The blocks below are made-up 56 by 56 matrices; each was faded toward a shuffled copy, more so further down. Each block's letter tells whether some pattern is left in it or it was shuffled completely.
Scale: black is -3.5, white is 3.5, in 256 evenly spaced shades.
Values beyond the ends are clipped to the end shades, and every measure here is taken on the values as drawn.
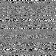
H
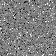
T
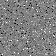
T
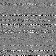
H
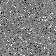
T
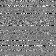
H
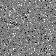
T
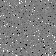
T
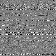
H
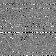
H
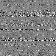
H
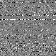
H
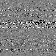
H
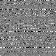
H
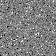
T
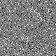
T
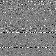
H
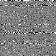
H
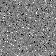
T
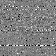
H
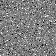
T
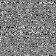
H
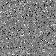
T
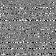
H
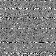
H
